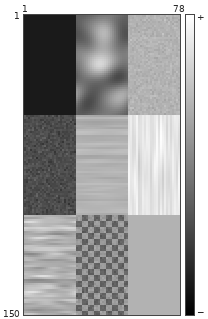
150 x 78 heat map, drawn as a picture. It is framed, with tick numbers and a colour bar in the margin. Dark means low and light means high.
It is made of 3 by 3 panels. Panel 1,1: very low, flat. Panel 1,2: middling, smooth, strong in contrast. Panel 1,3: high, fine-grained, faint in contrast. Panel 2,1: low, fine-grained, faint in contrast. Panel 2,2: high, streaked across, faint in contrast. Panel 2,3: very high, streaked downward, faint in contrast. Panel 3,1: high, streaked across. Panel 3,2: middling, checkered, strong in contrast. Panel 3,3: high, flat.
